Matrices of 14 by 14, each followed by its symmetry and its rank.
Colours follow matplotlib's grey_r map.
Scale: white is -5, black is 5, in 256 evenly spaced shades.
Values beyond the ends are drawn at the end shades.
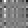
neither, rank one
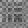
symmetric, rank two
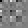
symmetric, rank two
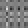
neither, rank one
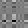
neither, rank one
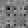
symmetric, rank two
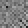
symmetric, rank three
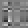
neither, rank one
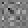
symmetric, rank three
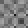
symmetric, rank three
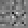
symmetric, rank two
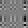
neither, rank one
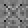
symmetric, rank three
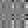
neither, rank one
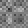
symmetric, rank two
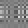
neither, rank one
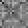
symmetric, rank three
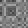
symmetric, rank two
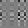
neither, rank one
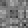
symmetric, rank three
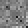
symmetric, rank three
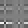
neither, rank one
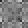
symmetric, rank two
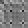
symmetric, rank two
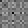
symmetric, rank three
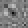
symmetric, rank three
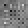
symmetric, rank three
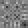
symmetric, rank two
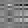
neither, rank one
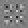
symmetric, rank two
